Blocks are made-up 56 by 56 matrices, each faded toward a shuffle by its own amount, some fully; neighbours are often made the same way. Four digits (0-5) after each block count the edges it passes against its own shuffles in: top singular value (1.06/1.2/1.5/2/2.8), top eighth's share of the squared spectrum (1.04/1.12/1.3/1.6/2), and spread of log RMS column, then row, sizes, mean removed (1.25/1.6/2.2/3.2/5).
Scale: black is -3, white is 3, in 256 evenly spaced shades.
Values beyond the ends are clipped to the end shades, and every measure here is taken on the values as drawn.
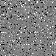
3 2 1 1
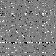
4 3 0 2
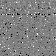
3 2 0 1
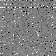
3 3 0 1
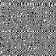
4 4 2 2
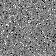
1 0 0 0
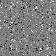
2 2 1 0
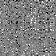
3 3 1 2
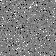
0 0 0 0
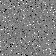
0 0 0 0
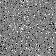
1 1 0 0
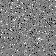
2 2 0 0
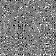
3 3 2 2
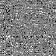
3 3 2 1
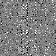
3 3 2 1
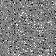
2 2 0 0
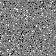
1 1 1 0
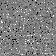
2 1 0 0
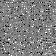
3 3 0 2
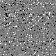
3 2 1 1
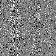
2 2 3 0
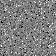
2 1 0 0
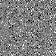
3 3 2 1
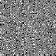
3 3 2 1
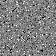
0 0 0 0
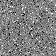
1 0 0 0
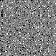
3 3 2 1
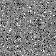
2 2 1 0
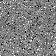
0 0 0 0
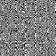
4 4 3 1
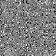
3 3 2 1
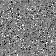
0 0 0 0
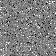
0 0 0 0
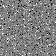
0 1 0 0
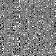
3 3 3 1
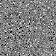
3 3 2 0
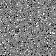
2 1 0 0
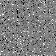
1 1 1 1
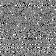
2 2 0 3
